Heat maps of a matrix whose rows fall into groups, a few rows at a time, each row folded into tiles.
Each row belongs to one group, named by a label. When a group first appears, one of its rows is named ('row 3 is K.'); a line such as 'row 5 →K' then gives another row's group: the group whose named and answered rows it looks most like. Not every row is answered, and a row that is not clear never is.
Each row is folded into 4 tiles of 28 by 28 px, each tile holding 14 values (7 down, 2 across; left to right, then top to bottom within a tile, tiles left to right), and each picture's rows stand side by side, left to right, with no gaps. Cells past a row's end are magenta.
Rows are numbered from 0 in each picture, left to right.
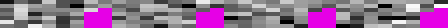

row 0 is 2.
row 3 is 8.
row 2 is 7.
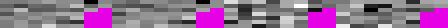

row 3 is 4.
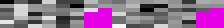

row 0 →2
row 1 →4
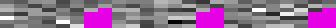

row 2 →7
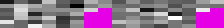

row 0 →2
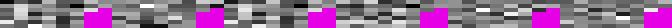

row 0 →2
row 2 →2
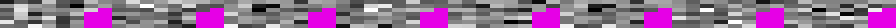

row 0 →2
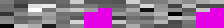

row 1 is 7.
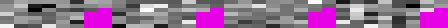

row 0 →4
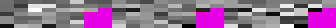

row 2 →7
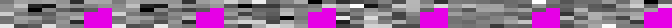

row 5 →8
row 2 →8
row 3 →8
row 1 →4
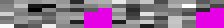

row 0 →4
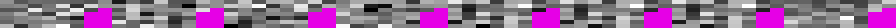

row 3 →4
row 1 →2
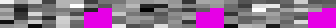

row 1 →4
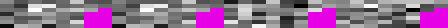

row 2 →2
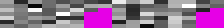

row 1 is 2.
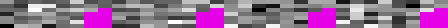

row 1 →8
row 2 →4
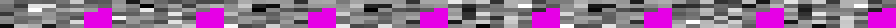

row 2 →4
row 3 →4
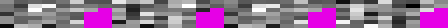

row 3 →2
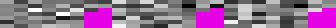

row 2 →2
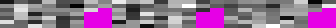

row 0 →2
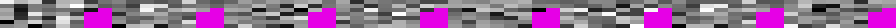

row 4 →7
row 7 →4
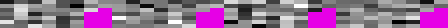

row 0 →2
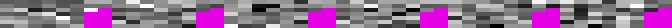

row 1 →7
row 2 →4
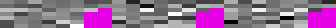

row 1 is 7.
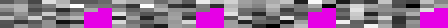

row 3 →2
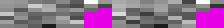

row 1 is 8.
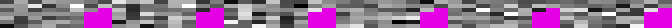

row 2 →2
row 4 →7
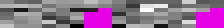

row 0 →7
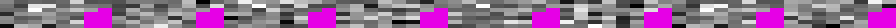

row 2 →7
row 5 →2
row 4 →8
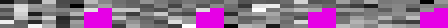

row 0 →2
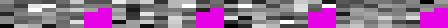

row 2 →8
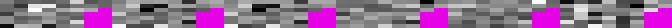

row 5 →2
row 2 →4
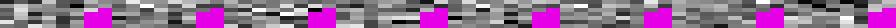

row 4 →7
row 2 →7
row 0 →2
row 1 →7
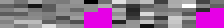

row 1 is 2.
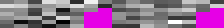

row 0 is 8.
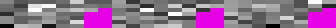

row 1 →7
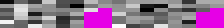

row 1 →4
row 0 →2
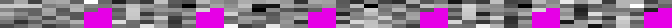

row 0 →8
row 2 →4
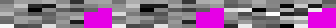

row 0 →4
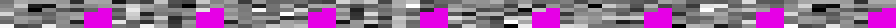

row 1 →2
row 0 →4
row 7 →4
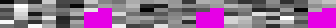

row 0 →2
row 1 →4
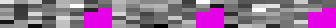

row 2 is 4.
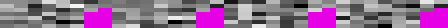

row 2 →2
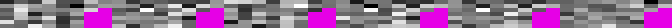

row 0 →2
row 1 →7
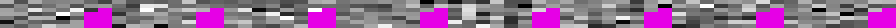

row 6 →8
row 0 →7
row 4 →2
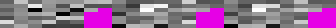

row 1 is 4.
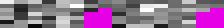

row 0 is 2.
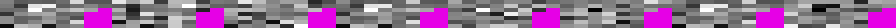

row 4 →7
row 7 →4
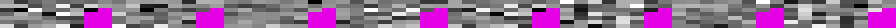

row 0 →7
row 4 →7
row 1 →4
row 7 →2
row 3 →7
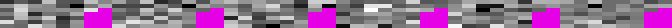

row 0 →2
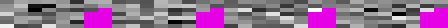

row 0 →4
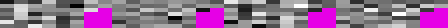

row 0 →2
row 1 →7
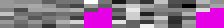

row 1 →2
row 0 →8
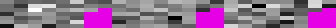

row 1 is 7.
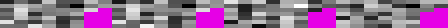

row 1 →2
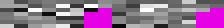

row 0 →7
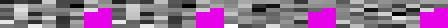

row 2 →4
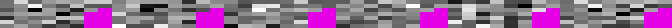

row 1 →4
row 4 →2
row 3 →8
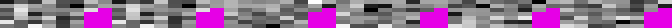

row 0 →2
